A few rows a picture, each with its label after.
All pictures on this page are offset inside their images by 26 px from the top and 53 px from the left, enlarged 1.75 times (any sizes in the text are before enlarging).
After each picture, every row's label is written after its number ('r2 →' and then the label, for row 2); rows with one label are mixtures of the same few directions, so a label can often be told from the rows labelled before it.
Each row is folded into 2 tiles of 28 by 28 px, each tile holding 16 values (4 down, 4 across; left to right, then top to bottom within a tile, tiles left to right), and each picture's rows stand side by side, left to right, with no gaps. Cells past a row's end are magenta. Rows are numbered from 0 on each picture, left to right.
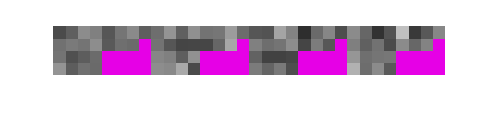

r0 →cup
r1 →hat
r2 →cup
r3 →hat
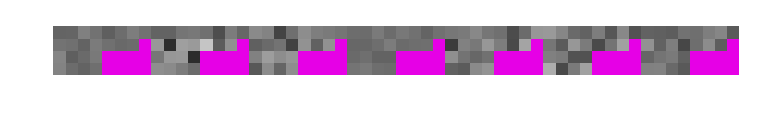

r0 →cup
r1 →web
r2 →cup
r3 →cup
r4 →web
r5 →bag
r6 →web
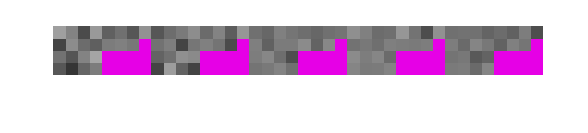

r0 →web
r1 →bag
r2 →web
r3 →cup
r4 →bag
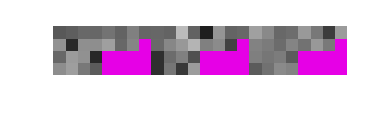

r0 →web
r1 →hat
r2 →cup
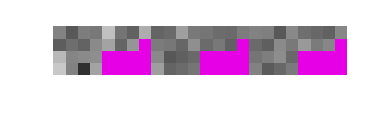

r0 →cup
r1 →cup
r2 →web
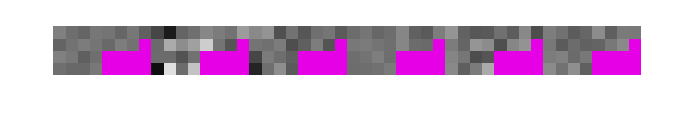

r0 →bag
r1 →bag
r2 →cup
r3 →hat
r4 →bag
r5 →hat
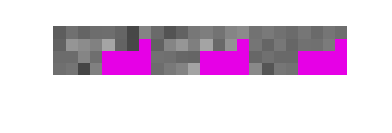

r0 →hat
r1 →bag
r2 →bag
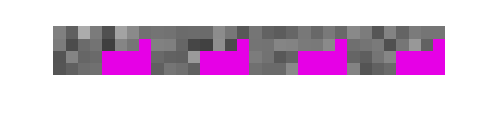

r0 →hat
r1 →web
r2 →bag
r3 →web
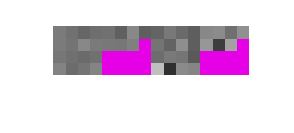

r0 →bag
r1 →bag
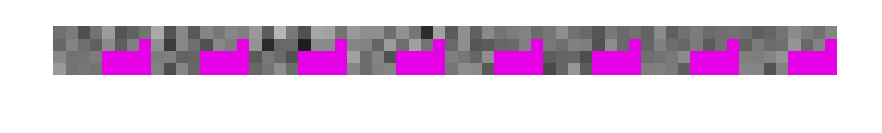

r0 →hat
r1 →hat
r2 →hat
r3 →cup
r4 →hat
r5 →cup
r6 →hat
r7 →cup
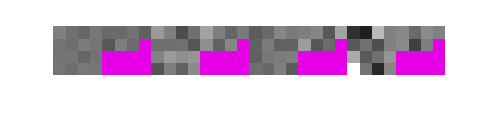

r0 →bag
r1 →cup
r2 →bag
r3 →cup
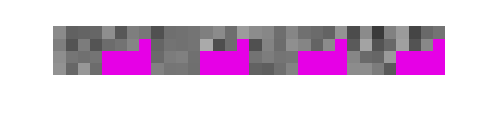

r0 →hat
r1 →bag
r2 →web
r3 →hat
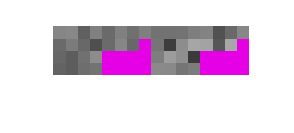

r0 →web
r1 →web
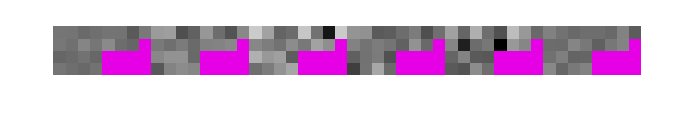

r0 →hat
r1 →cup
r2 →cup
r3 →cup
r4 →hat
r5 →bag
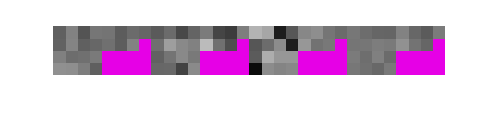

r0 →hat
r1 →hat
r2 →cup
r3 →hat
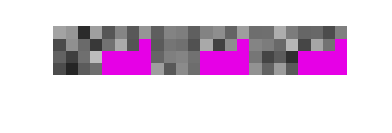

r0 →web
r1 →bag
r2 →cup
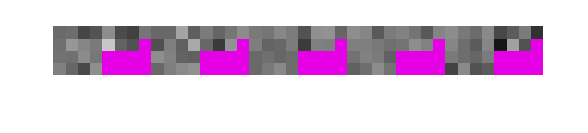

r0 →hat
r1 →web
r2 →hat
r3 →cup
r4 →bag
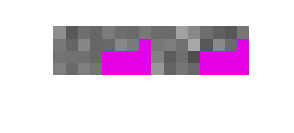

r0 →hat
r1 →cup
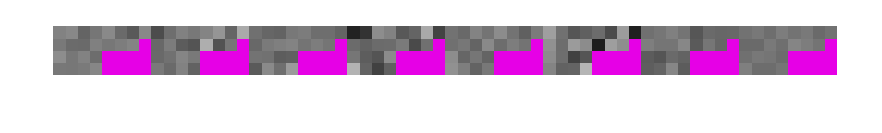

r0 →cup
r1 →bag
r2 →bag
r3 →cup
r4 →cup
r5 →bag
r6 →cup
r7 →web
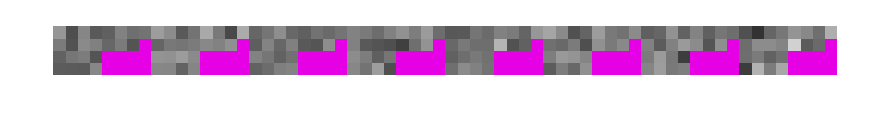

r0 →hat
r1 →cup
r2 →web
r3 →hat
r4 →bag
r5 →cup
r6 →web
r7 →bag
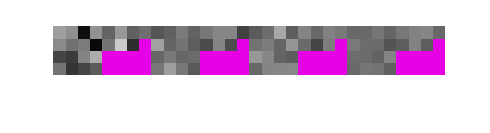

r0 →web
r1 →web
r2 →web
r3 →web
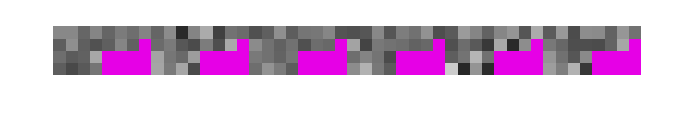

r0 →web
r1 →hat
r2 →web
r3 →web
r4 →bag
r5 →hat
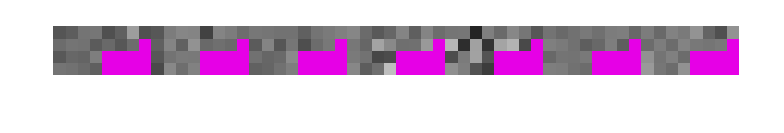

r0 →cup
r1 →hat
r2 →web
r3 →bag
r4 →web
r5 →web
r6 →cup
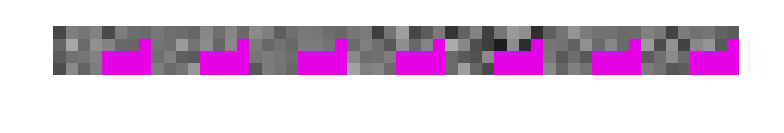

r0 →hat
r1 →bag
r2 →cup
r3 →hat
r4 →web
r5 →cup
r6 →web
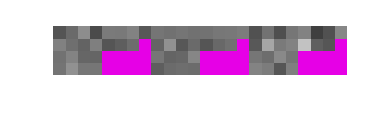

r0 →web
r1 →web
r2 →hat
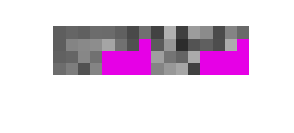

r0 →hat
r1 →hat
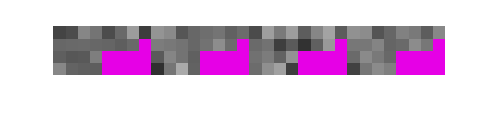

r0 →cup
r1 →cup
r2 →hat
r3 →cup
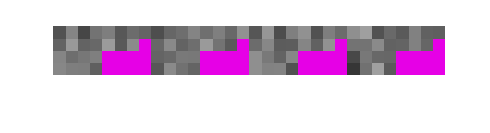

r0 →hat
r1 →bag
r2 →hat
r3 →cup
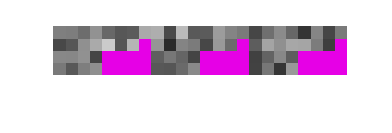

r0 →web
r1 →hat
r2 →hat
